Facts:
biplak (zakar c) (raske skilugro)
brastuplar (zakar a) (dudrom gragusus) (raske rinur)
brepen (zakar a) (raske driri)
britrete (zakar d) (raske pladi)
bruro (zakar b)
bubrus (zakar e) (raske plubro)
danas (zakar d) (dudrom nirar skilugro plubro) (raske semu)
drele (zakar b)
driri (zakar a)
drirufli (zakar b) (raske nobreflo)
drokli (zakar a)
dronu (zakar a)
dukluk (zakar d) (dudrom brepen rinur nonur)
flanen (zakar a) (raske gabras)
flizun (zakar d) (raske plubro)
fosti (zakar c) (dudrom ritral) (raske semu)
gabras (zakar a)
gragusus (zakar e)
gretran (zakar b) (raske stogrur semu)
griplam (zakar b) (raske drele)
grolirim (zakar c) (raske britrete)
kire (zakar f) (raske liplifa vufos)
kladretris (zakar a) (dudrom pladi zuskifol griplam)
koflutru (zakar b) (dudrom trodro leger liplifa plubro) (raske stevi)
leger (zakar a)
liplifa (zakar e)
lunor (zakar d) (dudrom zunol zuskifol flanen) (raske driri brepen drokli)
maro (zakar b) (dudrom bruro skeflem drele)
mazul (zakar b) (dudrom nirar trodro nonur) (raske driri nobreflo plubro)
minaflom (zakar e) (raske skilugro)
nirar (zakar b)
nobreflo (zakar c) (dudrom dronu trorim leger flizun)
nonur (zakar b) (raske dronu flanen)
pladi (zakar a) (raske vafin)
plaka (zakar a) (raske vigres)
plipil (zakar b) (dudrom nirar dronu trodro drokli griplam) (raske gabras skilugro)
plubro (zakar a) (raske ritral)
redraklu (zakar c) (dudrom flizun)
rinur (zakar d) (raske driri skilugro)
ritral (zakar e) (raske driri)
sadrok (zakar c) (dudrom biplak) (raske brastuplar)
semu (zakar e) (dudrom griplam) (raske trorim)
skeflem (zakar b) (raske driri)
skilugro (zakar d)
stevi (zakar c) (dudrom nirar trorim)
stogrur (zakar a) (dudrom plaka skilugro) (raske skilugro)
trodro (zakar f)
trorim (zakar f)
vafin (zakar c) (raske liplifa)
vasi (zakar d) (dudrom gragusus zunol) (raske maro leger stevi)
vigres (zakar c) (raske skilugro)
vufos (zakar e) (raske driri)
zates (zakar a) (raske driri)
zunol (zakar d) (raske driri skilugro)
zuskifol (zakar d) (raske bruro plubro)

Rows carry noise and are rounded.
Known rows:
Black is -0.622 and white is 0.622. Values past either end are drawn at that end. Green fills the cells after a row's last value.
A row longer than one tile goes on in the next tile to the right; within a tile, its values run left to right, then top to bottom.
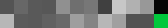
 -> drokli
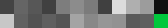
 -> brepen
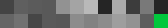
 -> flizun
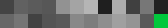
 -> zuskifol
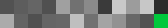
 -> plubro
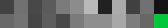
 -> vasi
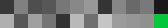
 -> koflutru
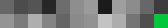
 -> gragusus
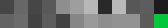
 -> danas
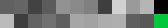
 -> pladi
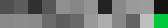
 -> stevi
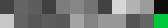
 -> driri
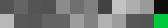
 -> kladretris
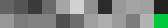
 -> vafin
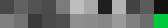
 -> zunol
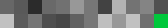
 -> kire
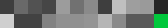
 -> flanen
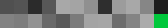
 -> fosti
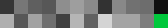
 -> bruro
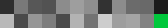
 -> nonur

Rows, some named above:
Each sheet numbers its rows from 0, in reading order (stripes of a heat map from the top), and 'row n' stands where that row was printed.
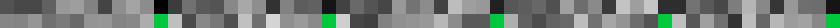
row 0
nobreflo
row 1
plipil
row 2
flanen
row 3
plubro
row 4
skeflem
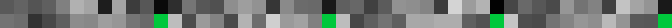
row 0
skilugro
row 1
nonur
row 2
pladi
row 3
gabras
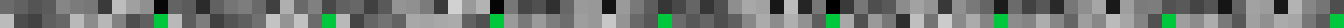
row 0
stogrur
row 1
trodro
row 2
pladi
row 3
minaflom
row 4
britrete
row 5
gretran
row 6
bubrus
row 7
ritral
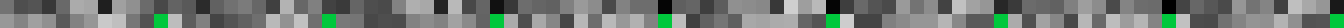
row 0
liplifa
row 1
trodro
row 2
lunor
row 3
drirufli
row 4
pladi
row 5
flanen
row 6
drirufli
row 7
gabras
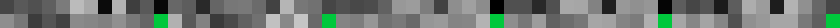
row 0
rinur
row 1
trorim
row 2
nobreflo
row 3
grolirim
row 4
vufos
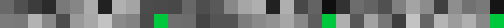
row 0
semu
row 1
dukluk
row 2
mazul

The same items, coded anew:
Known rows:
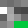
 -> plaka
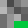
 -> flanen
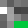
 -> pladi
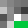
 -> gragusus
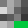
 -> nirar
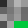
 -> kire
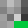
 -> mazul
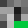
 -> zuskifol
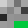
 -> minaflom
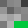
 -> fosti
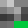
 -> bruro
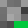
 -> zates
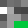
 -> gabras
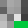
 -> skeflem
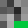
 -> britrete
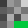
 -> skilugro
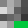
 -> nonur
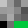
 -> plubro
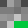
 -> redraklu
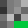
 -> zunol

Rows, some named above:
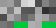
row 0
stogrur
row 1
ritral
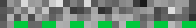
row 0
skilugro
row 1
stogrur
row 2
ritral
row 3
ritral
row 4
fosti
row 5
trodro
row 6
gretran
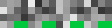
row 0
gretran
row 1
semu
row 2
bubrus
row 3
vufos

